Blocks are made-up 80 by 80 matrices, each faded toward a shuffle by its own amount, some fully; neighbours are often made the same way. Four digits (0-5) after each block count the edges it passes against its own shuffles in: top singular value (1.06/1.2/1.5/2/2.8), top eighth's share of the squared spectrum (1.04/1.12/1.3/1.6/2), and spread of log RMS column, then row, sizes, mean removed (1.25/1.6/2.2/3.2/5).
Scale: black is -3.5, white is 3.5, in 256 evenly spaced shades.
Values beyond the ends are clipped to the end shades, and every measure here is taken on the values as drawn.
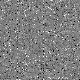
1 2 1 0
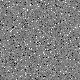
0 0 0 0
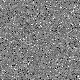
0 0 0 0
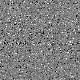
1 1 0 2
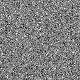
0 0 0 1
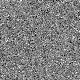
0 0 0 0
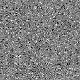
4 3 1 1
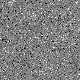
0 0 0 0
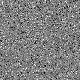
3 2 0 0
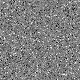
1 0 0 0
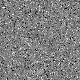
2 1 0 0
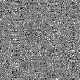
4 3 1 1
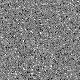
2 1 0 0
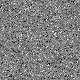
2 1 0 0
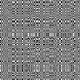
5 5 4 4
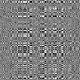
5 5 4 4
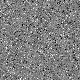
1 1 0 0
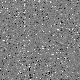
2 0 0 0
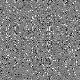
4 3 2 1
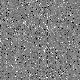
3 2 1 0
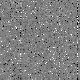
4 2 1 0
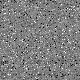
2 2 0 0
